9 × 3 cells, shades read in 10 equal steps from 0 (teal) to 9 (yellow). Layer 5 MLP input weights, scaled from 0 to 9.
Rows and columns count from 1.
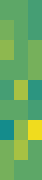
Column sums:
28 35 30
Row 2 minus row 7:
4 -2 -7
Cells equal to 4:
5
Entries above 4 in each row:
0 0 1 0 1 0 2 1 0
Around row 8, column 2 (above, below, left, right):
5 3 4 3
